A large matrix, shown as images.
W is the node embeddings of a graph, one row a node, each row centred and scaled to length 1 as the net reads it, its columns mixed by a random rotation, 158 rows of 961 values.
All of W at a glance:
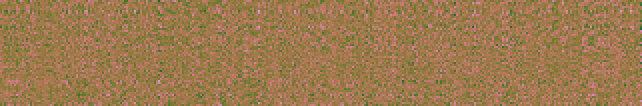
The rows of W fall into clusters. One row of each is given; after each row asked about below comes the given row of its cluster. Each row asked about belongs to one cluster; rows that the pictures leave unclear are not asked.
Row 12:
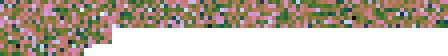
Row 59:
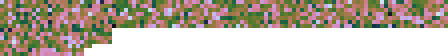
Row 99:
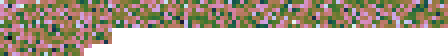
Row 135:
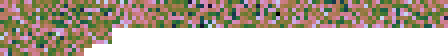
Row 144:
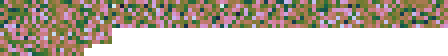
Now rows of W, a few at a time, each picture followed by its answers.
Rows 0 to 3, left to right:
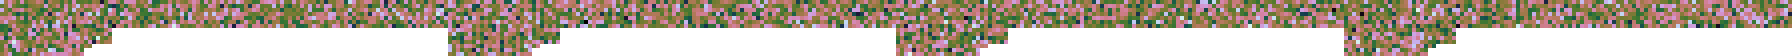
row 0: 59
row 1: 99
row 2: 99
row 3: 59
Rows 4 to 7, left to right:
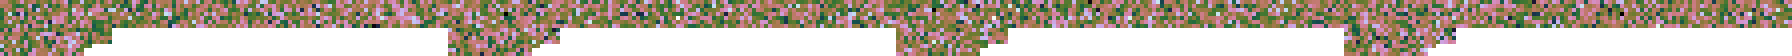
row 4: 59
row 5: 135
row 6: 144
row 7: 135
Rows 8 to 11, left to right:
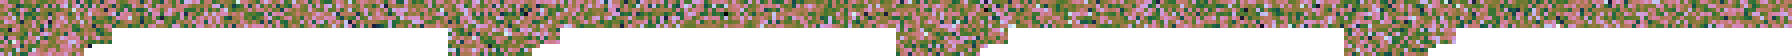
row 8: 59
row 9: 135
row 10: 12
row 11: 144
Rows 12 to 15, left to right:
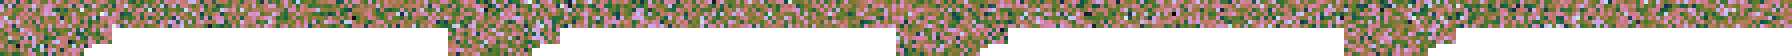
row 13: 144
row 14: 135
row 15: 144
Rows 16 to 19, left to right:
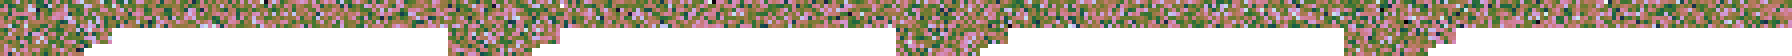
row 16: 144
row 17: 144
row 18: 59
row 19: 144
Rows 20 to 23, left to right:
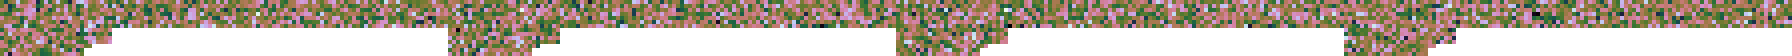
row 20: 144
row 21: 59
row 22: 59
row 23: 135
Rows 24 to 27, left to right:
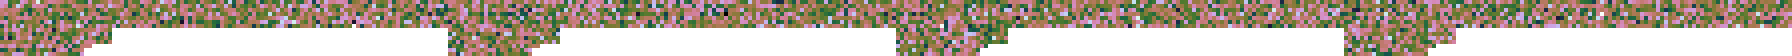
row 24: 99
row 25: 135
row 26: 59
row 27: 144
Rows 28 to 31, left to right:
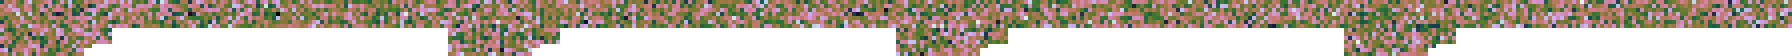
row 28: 135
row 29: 99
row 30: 59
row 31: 59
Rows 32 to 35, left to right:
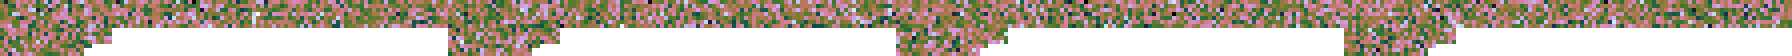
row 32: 144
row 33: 59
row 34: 135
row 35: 12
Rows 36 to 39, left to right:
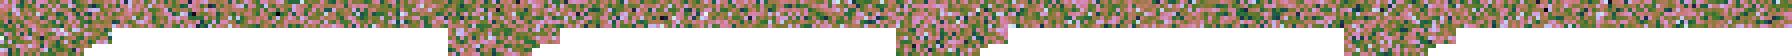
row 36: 135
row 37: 144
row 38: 12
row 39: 144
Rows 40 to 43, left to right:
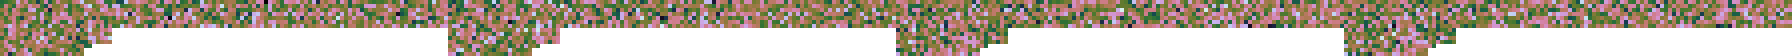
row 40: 144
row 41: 144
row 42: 59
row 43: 59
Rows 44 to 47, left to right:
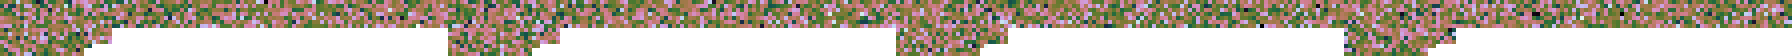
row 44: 144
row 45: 144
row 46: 12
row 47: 135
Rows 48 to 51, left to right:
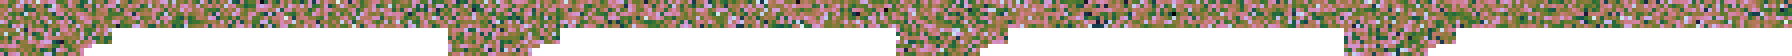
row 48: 99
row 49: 99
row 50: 135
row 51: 99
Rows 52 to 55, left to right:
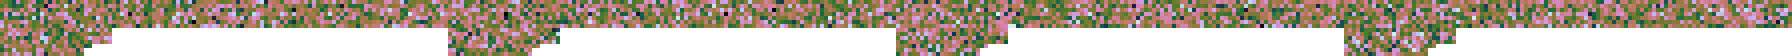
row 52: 144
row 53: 135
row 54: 12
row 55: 59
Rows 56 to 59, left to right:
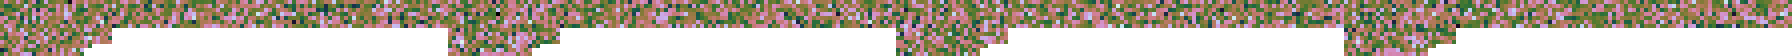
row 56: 144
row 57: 59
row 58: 144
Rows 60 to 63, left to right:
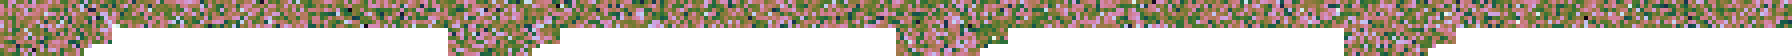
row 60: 12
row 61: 144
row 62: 59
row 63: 12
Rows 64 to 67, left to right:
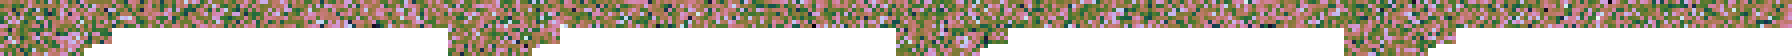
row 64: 59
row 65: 12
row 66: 59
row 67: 144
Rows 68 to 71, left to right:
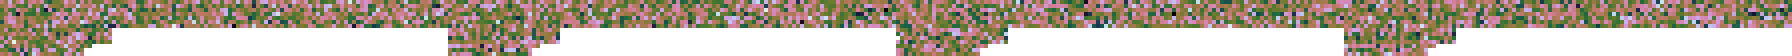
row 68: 59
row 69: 99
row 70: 135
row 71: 99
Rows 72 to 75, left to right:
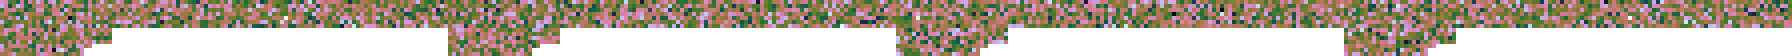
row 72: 99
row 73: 144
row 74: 135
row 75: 99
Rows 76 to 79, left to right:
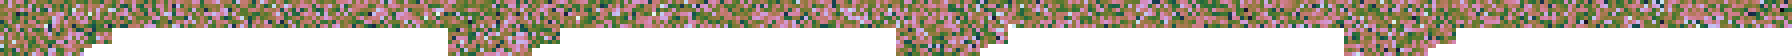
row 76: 59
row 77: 59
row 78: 12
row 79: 99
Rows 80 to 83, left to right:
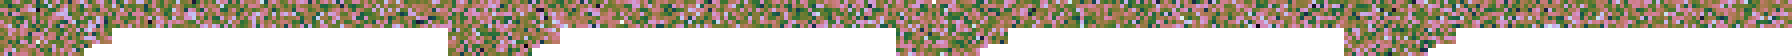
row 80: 144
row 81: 12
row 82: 99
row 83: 144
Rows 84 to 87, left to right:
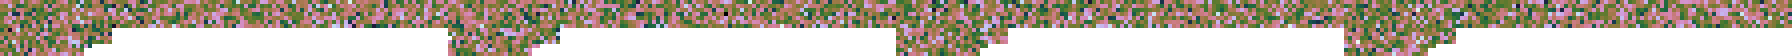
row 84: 59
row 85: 135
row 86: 144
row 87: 59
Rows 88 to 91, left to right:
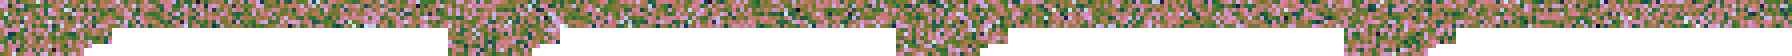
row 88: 99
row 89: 12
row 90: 144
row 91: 99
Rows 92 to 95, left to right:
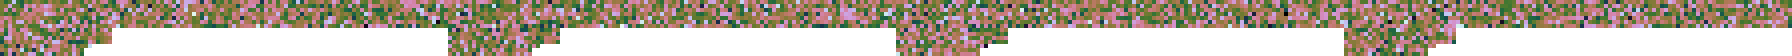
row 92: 12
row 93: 59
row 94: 59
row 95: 12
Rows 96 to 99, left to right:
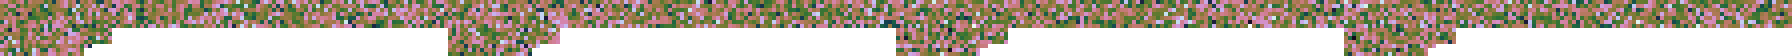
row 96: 59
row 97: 12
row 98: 99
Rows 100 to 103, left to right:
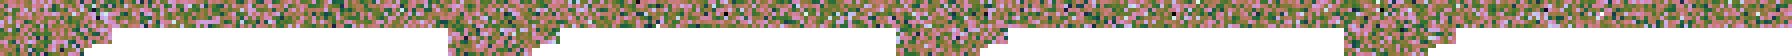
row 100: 12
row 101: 135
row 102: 135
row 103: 144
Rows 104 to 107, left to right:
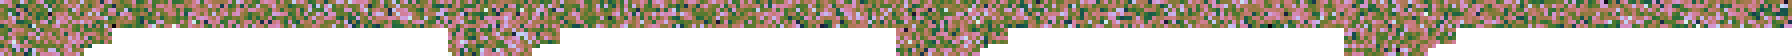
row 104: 59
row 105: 59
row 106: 59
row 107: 99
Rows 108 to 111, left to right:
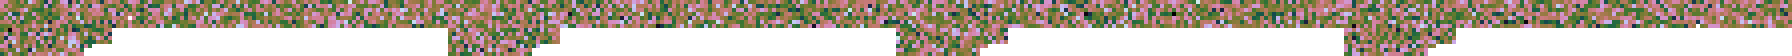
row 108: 59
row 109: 12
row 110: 135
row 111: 99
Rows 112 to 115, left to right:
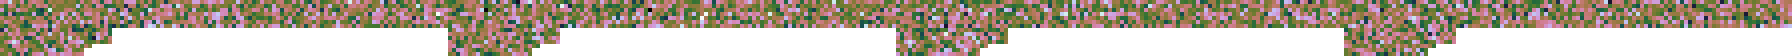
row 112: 59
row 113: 144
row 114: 59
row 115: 144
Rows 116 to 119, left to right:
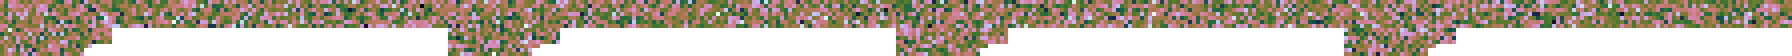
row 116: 12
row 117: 99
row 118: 144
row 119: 135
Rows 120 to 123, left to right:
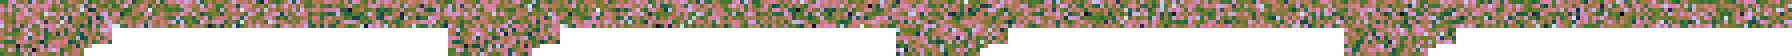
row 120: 12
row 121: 12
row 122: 135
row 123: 135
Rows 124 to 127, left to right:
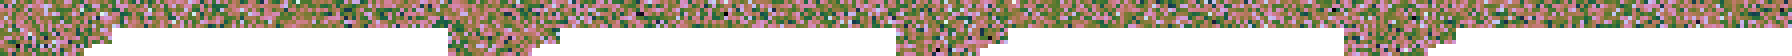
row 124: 12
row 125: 135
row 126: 99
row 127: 99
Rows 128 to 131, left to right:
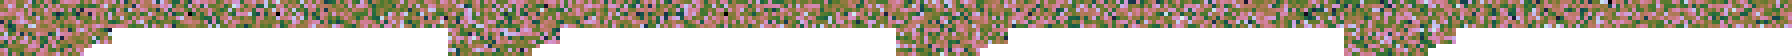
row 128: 135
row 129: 135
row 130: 99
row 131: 144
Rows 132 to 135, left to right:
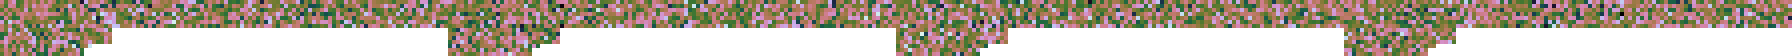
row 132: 12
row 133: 59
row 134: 144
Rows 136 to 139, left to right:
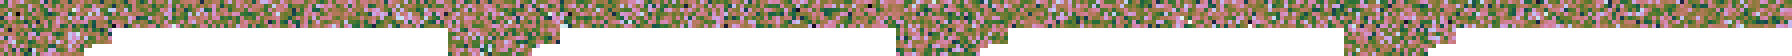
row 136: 59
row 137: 12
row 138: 99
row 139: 144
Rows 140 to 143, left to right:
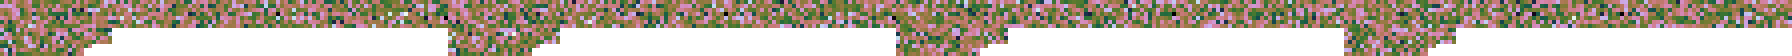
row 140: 135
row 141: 135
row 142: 135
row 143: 135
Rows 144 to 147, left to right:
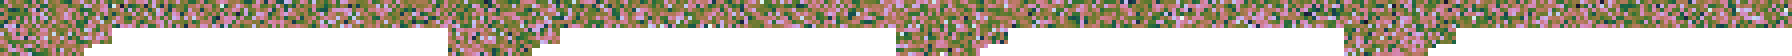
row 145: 144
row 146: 99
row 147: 59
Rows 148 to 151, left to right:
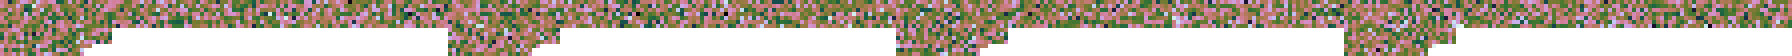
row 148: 99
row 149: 135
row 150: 99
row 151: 12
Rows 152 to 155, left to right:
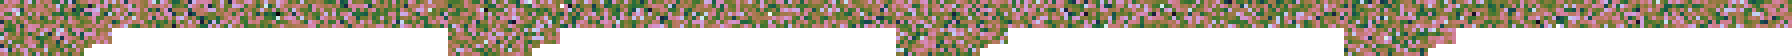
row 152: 135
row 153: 144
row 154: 135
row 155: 144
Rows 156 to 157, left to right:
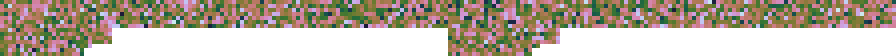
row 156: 12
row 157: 144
